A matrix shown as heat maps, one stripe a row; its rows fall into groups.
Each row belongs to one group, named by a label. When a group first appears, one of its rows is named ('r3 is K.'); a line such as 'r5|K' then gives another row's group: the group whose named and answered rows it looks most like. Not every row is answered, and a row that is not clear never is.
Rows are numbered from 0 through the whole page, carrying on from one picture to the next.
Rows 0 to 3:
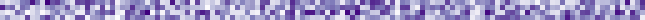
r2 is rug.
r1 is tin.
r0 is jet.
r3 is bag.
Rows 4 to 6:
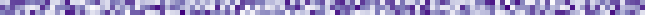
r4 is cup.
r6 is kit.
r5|tin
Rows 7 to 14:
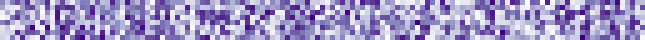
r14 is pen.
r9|rug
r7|cup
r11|kit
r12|jet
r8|jet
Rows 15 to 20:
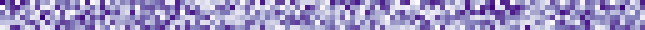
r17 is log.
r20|rug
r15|tin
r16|rug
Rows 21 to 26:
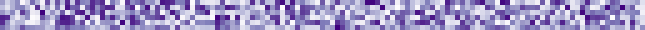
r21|jet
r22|rug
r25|kit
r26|tin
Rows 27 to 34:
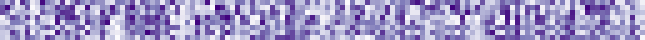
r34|bag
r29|tin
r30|rug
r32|bag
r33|rug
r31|rug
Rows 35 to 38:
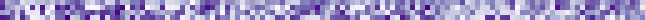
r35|kit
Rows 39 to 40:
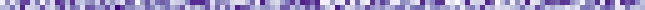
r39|rug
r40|pen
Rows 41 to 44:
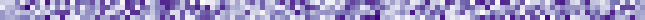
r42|rug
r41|jet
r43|kit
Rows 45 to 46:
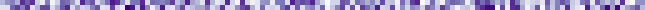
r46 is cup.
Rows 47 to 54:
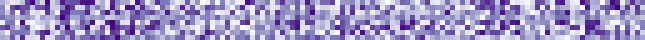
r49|log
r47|jet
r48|cup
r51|log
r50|kit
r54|pen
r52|tin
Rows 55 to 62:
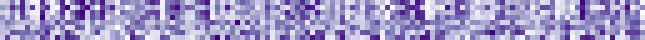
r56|log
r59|kit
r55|pen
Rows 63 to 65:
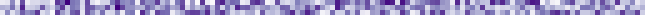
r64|pen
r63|tin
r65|rug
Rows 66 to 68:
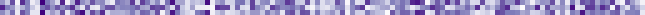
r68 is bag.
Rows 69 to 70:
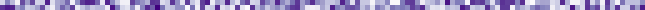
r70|tin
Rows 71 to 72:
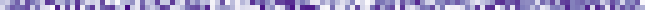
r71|bag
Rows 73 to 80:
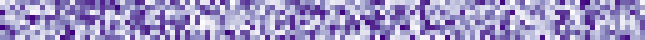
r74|pen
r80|log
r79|rug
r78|tin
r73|jet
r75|kit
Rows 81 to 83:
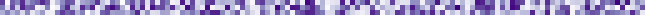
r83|kit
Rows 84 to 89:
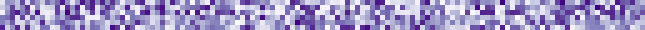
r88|kit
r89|cup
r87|kit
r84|jet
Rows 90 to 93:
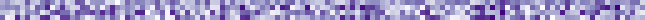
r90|bag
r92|jet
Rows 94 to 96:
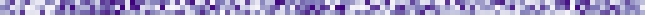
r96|pen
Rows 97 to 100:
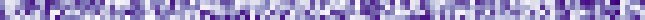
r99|cup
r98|jet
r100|kit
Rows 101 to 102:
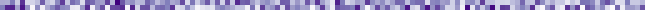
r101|pen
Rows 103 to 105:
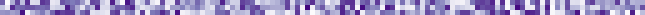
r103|cup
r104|cup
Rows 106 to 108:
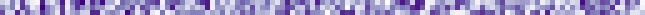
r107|bag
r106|pen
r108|cup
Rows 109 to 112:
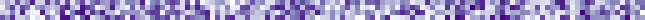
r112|log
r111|pen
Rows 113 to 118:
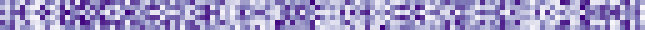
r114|pen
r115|cup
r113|log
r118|log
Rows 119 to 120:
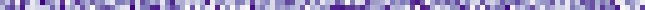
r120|tin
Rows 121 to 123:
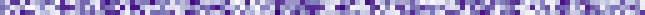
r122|kit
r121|log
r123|log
